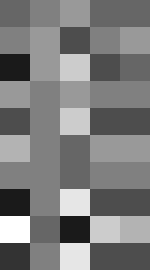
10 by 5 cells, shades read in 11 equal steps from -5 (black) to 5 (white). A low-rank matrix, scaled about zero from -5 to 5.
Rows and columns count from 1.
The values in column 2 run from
-1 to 1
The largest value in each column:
5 1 4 3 2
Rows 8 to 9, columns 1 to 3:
-4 0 4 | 5 -1 -4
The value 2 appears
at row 6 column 1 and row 9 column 5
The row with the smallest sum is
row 8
